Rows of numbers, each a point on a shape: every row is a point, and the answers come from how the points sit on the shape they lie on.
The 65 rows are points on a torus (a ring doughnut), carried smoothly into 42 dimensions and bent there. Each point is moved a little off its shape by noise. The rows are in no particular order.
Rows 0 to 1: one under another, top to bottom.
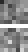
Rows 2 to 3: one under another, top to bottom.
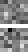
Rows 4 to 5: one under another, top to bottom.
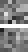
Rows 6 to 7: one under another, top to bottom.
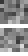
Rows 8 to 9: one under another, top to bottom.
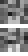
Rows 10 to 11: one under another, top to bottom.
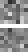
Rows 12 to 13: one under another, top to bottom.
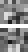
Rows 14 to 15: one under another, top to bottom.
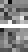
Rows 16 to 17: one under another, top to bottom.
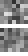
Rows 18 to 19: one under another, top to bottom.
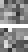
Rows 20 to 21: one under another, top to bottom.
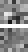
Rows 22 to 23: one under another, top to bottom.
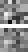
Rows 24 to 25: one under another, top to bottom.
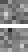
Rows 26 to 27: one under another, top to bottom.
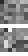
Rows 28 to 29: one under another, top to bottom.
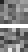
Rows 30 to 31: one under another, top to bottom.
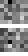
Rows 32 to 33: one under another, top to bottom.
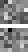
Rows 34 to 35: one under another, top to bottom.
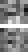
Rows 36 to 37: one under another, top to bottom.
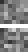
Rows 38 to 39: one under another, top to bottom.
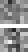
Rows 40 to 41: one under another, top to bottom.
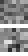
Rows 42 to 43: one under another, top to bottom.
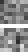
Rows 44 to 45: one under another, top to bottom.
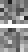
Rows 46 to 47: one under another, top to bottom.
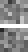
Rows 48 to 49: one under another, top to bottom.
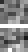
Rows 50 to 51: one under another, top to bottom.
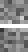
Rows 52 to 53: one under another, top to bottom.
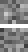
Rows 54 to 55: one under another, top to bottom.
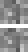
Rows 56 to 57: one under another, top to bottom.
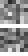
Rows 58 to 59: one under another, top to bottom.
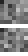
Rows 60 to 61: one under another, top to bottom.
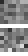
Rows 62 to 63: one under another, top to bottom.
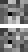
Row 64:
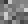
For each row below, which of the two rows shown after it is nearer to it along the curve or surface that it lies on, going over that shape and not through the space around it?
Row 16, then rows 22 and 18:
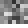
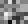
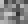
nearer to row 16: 22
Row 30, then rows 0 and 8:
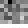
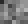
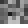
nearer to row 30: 8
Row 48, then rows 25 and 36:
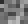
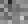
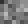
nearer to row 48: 25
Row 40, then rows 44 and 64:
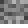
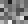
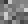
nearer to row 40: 44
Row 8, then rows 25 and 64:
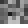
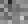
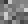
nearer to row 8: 25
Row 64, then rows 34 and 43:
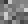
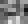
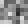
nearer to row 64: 43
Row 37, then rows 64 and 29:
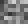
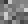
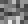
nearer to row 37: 29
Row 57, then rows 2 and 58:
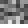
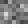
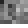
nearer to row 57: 58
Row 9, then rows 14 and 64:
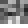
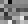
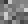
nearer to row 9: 14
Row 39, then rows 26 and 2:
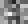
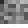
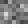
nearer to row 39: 2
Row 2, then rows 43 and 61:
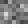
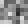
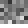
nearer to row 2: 43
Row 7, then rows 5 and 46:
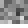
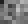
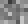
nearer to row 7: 46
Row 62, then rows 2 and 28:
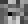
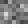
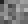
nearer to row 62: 28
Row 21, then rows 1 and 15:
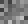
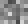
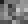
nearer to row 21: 1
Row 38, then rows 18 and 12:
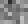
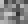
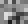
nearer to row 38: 18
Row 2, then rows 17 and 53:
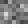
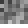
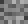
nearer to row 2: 53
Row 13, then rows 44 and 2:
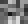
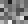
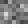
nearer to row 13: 44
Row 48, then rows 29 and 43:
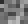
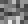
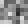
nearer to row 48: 29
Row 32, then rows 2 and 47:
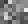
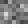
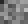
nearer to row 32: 2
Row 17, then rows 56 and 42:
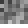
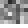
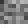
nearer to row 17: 42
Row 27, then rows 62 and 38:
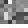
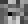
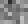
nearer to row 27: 38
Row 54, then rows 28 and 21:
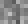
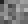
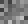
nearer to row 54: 21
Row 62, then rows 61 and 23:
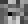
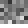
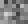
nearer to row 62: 61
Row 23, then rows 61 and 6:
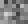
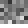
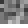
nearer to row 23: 61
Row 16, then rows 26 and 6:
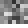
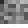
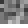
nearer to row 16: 26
